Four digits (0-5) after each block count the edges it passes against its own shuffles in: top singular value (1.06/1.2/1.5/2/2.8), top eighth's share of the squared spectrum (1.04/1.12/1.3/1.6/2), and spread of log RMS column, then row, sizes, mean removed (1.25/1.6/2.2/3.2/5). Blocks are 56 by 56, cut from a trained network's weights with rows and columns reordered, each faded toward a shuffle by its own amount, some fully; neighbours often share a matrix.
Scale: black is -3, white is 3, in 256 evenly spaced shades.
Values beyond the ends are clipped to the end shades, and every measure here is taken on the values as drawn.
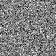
0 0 0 0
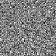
3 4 2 1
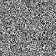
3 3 2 0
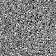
0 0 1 0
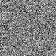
2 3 1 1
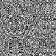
3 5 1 2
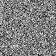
0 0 0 0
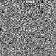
3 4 2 2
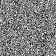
0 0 0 0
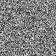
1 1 0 0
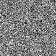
2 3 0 1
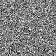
2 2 0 0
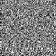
3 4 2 2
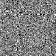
2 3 1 1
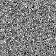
0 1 0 0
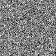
2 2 0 0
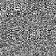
4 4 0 3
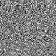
3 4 1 2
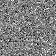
0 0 0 1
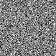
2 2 0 0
